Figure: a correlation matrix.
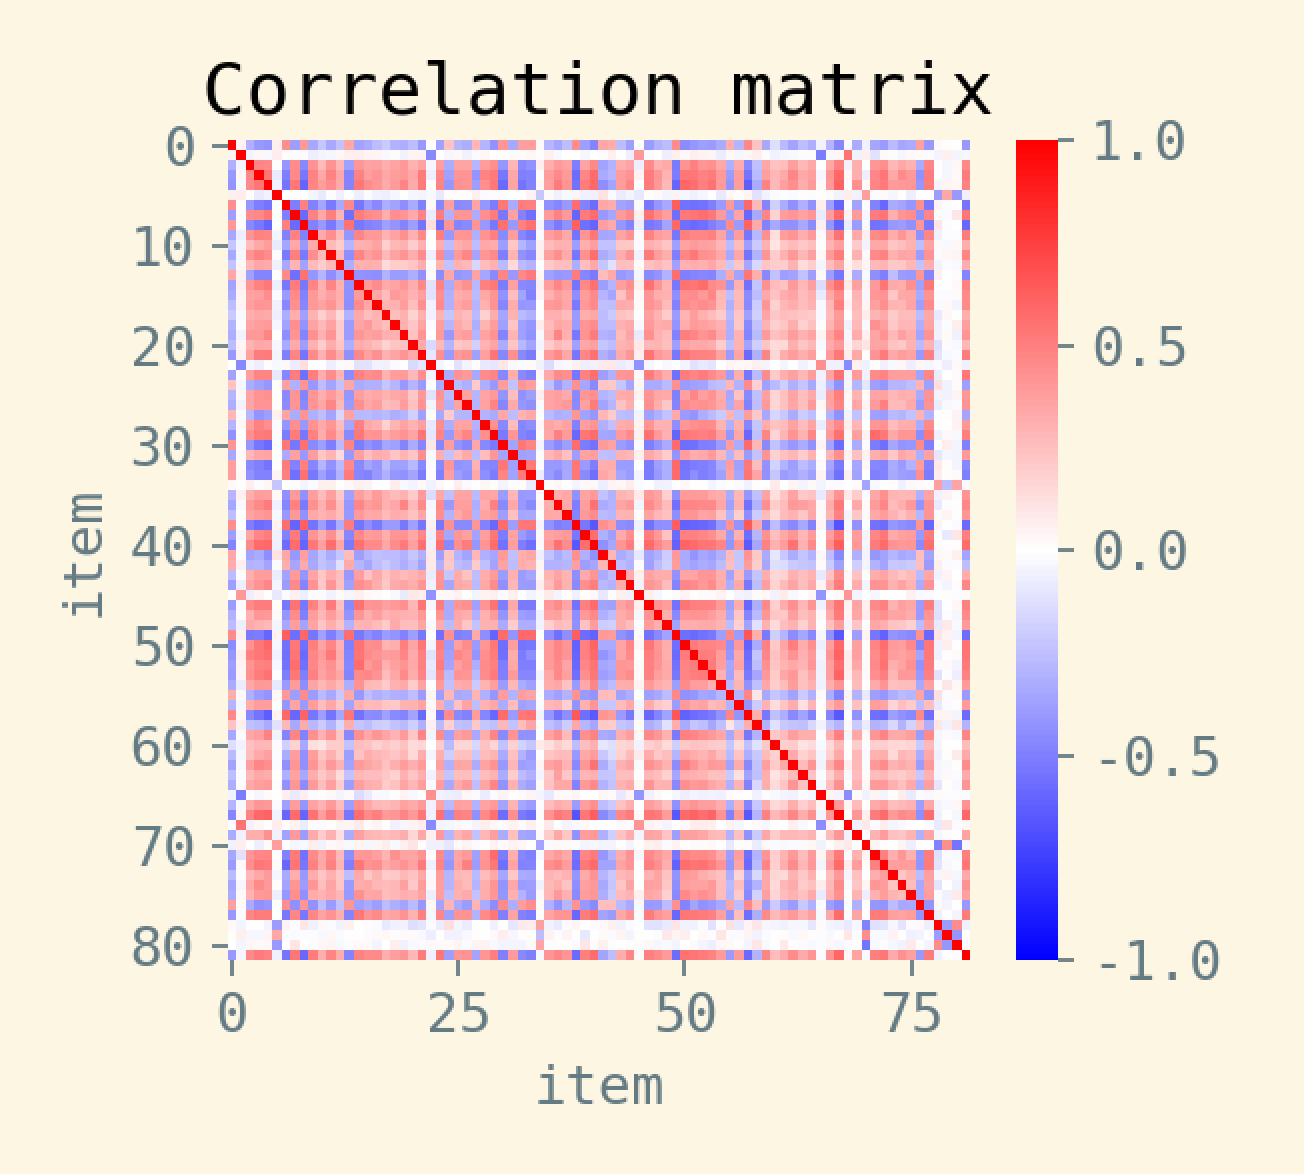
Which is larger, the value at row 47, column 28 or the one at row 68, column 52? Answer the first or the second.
the first
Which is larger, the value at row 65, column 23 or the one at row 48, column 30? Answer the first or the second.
the first
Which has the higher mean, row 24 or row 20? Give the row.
20
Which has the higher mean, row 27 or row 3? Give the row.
3
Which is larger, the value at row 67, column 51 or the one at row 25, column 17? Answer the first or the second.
the first
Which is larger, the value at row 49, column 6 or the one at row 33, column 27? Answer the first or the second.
the first
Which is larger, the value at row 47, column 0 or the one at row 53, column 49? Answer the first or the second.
the first
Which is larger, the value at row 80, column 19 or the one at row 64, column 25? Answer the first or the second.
the second
